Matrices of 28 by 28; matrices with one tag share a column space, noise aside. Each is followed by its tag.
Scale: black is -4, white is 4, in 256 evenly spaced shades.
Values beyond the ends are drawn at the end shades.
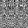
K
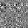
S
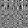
K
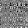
S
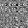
S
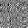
S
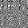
K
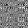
S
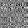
S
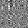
K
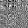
K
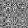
S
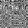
K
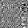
S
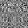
S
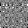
S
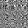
K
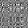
S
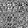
S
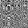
K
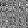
S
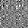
K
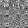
K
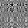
S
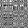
K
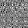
S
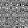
S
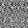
S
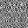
S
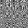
K
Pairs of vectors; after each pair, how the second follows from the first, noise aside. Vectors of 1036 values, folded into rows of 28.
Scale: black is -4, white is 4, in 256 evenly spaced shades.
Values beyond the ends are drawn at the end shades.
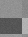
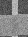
wrapped around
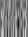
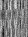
wrapped around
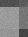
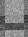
wrapped around
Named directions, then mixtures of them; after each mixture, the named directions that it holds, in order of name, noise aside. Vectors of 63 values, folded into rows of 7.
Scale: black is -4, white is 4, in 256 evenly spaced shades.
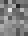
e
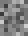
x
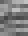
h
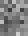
e, x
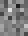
e, x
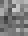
e, h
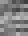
h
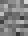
h, x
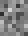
e, x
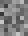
x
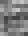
h, x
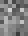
e, x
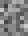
x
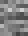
e, h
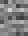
e, h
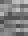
h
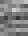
h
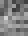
e, h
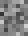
x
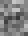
h, x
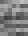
h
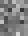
e, x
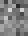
e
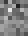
e
